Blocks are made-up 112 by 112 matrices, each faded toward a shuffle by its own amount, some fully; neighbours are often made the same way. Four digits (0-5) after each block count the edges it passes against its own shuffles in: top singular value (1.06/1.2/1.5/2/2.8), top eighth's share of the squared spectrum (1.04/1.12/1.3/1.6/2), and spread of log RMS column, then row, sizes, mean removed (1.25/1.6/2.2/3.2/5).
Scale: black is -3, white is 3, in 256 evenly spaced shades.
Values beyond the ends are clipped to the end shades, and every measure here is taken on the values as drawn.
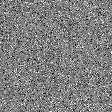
0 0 0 0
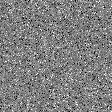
0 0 0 0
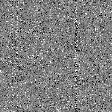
1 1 2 1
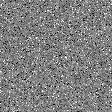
0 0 0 0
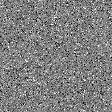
0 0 1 0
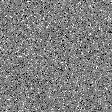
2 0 0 0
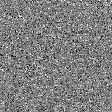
3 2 0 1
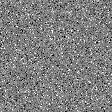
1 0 0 0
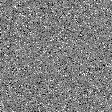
2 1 0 0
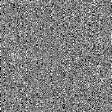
1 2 4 0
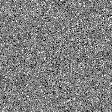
0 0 1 0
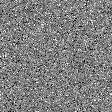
0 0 0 0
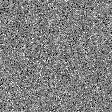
0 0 0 0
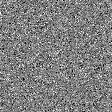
0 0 0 0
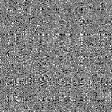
4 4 2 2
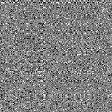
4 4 2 3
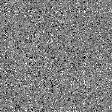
1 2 2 2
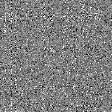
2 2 3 2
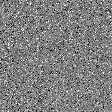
0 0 1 0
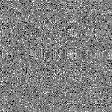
4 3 2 2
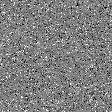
2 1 0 0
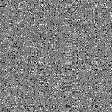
4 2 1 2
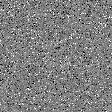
2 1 0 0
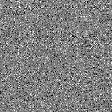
4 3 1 2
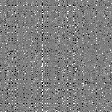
5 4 3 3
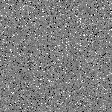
2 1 0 0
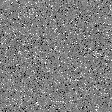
1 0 0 0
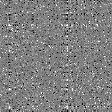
4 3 2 2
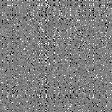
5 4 3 2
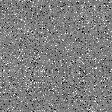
3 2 0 1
